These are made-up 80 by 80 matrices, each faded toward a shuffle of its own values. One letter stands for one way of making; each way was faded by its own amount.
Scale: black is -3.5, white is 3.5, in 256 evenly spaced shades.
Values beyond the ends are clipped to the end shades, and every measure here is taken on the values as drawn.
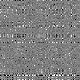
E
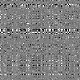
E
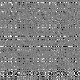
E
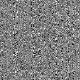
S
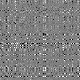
E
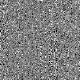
S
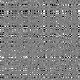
E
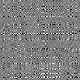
E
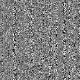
S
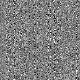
S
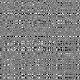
E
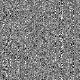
S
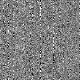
S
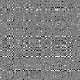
E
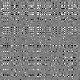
E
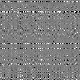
E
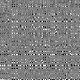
E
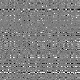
E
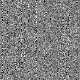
S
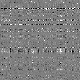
E
